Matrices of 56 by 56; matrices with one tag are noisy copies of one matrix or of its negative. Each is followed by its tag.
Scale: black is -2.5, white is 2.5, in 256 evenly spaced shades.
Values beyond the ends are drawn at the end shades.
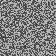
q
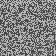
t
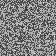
t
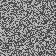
q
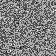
q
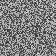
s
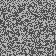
t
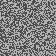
q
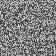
t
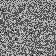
t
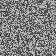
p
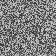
s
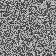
p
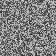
p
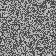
p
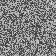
s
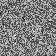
s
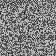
t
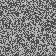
s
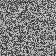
t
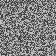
t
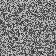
t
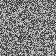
t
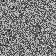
s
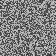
p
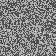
s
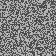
p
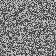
t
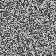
p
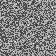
q
